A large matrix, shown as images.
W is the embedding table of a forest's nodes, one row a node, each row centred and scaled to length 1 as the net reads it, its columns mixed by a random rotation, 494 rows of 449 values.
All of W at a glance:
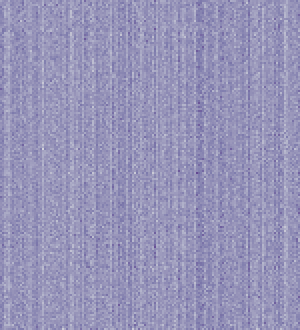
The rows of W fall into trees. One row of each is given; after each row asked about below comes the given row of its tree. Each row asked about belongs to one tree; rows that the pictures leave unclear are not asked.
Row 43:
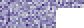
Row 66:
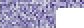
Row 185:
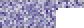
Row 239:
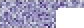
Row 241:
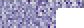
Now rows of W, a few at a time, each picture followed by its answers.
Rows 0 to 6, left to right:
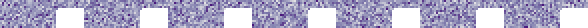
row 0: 239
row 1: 43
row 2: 43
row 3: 185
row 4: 43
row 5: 66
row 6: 66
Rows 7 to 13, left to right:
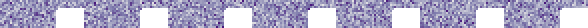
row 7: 185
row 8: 185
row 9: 239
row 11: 66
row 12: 43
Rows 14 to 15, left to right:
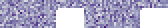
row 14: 43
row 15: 66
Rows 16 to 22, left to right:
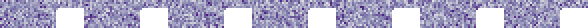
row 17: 239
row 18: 239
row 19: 241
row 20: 239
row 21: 239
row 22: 185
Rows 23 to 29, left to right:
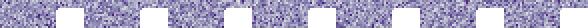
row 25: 239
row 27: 43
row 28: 185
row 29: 66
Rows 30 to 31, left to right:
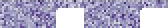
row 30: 239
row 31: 239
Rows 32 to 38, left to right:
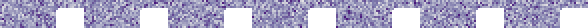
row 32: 239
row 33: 43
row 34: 239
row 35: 241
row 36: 241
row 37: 239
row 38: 185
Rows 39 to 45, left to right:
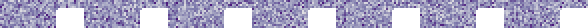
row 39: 239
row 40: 241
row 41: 43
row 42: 43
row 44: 43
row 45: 43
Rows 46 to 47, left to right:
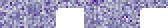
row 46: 185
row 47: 43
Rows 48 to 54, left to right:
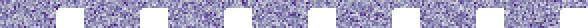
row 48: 239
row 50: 239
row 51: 239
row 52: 239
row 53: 239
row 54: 43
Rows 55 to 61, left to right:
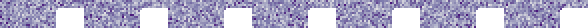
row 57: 43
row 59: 239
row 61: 239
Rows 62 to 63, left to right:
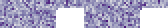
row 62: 185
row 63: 239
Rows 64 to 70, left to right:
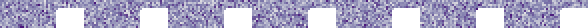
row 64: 66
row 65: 185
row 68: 43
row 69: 239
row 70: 239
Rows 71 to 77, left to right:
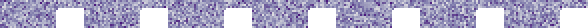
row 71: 239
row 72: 43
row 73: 43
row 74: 239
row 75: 239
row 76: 185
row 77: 43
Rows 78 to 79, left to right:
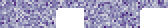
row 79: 239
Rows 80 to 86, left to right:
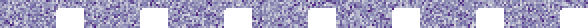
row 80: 185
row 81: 185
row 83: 43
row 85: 239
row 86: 66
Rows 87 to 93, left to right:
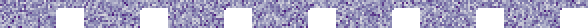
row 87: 66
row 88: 239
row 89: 239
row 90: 239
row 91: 185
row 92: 43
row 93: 185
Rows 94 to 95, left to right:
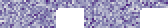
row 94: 185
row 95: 43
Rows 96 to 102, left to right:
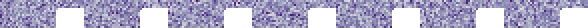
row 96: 43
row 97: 239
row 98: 185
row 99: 239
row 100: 239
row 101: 185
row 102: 185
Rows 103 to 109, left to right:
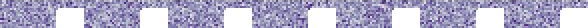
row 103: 43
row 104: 239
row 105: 43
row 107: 185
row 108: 43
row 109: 43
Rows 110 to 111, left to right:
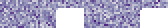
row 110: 66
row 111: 43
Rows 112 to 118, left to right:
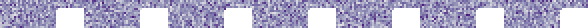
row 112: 66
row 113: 66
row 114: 239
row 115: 66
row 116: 66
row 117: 239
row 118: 241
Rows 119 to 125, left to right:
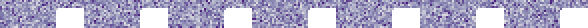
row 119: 43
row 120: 43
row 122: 43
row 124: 43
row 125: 185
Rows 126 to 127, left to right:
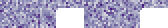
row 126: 66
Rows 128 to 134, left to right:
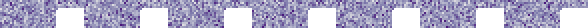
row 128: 185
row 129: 239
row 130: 185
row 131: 185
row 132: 239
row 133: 66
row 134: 239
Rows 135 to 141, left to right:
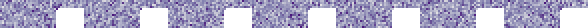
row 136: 185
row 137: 43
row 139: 66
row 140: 43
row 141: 239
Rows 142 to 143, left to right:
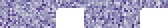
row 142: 43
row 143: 241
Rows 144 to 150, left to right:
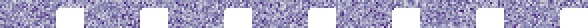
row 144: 239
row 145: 239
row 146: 43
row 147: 43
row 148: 239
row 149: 241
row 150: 185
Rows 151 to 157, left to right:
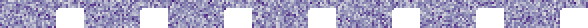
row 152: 66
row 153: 239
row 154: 185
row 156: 43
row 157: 241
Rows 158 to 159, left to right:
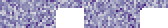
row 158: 43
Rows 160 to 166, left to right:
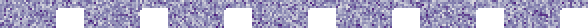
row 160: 185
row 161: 185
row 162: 239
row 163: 43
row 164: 239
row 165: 239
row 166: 185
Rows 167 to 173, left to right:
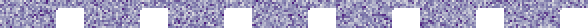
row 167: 185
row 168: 43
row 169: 43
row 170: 239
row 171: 239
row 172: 43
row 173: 66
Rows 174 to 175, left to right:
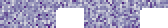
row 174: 239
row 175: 185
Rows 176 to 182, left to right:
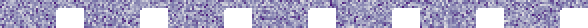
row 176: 239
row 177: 43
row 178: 66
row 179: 241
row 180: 43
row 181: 185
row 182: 185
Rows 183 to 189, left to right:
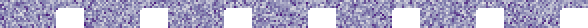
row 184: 43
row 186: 239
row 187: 239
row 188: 185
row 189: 43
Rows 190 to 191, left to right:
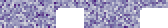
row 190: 239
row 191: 43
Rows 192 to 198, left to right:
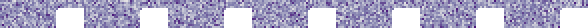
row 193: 185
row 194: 43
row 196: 185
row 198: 241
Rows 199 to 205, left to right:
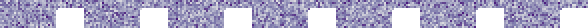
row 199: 66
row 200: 66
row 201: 43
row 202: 185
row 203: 43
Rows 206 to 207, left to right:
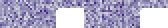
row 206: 185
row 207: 66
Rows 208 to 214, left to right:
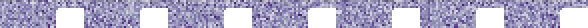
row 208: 241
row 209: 43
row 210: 66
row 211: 239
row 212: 43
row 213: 43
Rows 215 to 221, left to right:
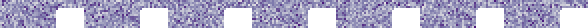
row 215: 239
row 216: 66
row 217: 43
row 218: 43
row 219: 43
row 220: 239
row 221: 66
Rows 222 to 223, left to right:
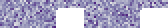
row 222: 185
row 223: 185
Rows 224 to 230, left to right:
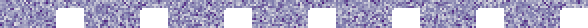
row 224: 185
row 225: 239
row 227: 43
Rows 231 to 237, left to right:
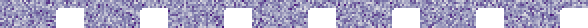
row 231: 185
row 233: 66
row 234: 43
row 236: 185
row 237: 239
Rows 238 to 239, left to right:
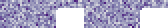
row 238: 239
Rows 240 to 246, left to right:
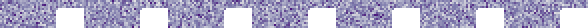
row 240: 43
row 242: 185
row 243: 43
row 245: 66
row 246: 66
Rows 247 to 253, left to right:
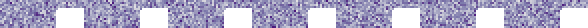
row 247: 185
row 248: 185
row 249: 66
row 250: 66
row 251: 43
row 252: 43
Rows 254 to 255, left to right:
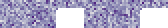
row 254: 185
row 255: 185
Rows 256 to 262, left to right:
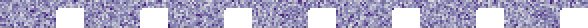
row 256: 239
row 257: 239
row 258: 185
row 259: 185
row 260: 185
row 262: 185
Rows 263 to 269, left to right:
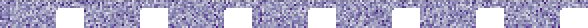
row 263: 43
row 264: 66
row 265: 239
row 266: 43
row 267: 185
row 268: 185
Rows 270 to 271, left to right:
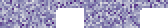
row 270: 43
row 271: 66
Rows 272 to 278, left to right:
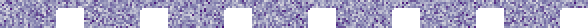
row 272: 185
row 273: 43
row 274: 239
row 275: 239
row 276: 43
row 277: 239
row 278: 43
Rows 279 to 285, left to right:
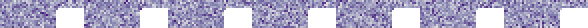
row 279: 239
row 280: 239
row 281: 185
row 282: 43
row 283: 239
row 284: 43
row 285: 66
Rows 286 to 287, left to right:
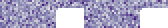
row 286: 43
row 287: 239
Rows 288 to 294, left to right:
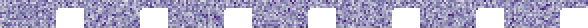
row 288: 241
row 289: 185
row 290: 66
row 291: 239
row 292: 43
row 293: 185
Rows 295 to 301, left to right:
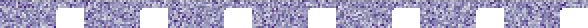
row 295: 66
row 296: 239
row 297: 185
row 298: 66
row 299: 239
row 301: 239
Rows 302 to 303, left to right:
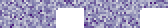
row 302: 185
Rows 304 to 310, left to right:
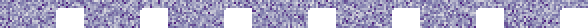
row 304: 43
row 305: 239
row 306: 43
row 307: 66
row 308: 43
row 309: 239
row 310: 43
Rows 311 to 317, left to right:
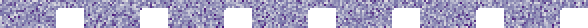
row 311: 66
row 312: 185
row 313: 239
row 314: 185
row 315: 241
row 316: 239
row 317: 241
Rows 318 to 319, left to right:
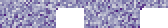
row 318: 185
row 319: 239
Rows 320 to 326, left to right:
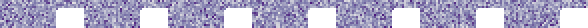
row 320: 185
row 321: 239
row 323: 185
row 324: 239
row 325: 66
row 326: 43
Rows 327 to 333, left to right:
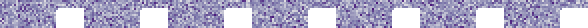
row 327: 66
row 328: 43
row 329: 239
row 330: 43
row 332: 43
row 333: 185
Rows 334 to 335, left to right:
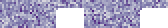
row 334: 66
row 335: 43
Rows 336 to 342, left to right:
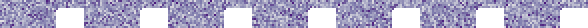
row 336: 185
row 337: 43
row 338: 239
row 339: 239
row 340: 239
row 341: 239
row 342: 239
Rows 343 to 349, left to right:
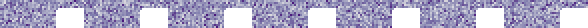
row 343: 43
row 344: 66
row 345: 239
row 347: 239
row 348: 43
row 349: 43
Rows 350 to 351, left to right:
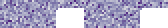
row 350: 43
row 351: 239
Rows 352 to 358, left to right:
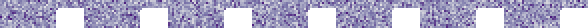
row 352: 241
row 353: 239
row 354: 185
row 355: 185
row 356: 66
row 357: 43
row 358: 66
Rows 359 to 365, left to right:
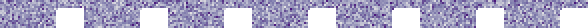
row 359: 43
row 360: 43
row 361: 66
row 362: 43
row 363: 239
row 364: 239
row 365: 43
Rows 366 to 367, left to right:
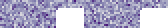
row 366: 239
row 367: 43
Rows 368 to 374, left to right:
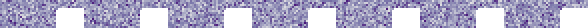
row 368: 43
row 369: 43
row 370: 43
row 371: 43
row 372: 43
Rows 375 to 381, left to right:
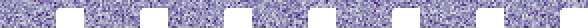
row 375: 239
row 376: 66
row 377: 43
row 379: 43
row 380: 43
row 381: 239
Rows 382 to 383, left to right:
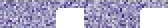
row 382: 43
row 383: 239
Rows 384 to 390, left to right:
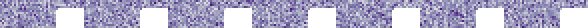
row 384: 66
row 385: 43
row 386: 43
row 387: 43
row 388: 239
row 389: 185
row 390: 66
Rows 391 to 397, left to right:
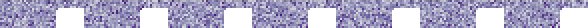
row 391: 185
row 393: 239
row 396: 43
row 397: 239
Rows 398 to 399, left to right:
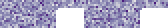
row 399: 241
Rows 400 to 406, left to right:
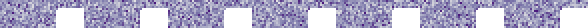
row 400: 43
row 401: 241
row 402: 185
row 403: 185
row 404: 43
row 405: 239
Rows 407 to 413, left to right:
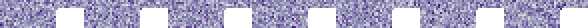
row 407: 185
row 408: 185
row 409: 66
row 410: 43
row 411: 241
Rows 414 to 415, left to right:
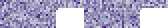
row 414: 239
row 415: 66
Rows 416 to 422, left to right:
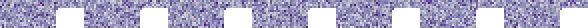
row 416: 239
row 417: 239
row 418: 239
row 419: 66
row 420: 239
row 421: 43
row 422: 185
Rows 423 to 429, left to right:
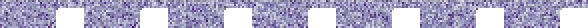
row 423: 239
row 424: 239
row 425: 66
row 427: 66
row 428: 185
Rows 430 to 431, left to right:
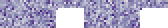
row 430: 185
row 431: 185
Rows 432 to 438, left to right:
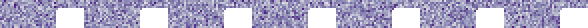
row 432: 239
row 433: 43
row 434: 66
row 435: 241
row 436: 239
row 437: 185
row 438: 66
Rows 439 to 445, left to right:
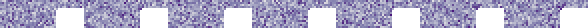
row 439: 43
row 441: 43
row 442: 185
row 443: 43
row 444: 239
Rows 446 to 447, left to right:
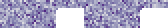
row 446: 185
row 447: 239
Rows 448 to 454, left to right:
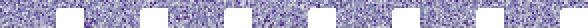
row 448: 66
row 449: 43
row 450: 241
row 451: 185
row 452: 66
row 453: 43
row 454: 43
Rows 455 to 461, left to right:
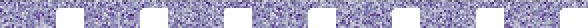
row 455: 66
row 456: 239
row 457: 43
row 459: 185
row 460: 43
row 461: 239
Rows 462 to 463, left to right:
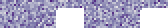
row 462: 43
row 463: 43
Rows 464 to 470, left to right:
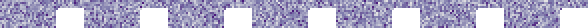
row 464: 239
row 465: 43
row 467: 185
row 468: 241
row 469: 66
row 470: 185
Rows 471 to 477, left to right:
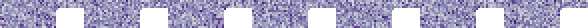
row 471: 239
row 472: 43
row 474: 66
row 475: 66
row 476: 239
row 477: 43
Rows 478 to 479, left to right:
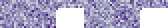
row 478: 239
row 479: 185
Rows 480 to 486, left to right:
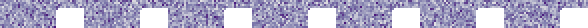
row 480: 239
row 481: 241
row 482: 66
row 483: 185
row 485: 185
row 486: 239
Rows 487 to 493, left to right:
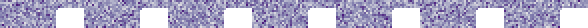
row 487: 239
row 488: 239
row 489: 241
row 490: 66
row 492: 66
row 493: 66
